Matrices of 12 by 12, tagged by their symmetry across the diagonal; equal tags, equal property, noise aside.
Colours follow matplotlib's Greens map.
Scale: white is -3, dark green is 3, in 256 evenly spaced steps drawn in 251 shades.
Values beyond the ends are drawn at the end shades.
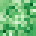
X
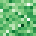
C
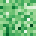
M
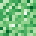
X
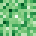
X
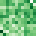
M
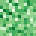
M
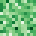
C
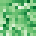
M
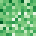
X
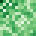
X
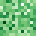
M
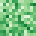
C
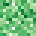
C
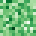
C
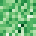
C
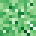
M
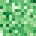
M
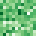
C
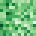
C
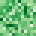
X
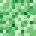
X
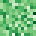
M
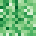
C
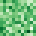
M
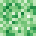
X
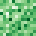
X
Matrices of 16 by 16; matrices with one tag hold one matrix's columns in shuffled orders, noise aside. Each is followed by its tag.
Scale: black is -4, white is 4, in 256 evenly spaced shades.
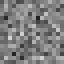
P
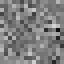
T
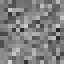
T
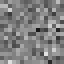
T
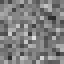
P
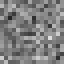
P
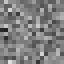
T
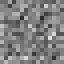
P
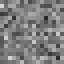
P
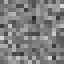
P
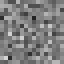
P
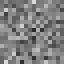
T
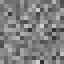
T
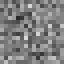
P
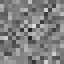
T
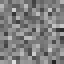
T
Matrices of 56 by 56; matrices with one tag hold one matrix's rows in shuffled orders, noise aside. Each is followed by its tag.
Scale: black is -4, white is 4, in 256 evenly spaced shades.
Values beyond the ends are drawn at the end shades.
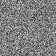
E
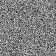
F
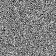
F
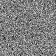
F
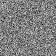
F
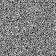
E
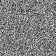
F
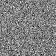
E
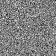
E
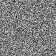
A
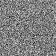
E
